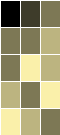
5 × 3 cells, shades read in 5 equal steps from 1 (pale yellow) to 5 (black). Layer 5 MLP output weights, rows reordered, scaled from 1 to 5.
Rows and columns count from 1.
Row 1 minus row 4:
3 1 2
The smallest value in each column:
1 1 1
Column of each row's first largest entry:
1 1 1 2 3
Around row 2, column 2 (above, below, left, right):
4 1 3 2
